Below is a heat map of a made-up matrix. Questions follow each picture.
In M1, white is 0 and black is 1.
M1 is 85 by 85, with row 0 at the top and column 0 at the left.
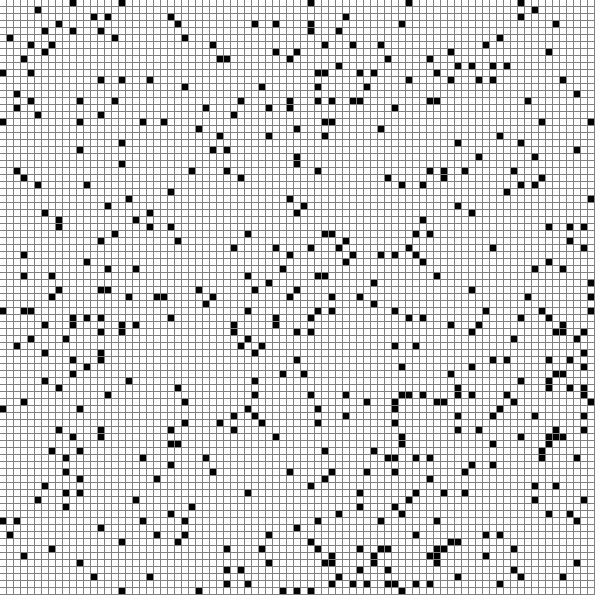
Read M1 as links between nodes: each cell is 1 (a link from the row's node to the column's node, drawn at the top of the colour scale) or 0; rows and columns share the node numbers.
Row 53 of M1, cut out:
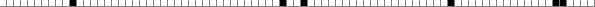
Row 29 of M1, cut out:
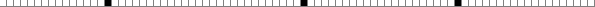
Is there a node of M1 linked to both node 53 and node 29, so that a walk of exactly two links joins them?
yes
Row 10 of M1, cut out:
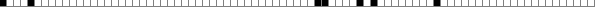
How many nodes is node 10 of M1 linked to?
7
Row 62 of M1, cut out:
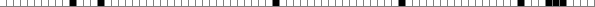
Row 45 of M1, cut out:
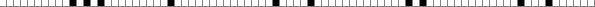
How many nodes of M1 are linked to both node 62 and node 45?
5
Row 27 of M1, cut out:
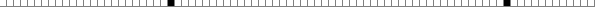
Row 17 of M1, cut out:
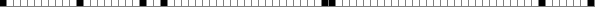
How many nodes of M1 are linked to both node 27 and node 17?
0
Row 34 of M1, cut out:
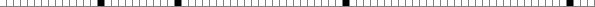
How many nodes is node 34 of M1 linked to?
4
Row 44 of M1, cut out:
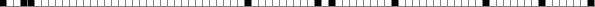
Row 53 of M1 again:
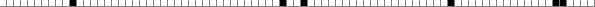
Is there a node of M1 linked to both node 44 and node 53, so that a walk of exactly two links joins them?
no
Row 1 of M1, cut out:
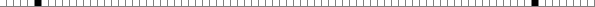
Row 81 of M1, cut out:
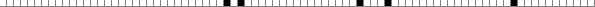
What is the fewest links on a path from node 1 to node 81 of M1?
5
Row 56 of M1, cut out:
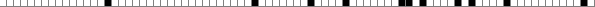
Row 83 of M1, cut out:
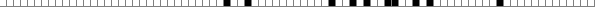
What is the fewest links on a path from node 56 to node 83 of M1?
1
